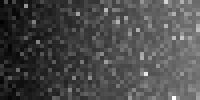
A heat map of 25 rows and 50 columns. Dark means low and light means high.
Stripes: none. Average level on the scale: 30%. Slope: up to the right.
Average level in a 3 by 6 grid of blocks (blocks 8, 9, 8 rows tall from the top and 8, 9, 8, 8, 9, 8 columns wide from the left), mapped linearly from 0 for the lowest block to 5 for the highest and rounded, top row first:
0 1 2 3 4 5 / 0 1 2 3 4 5 / 0 1 2 3 4 5
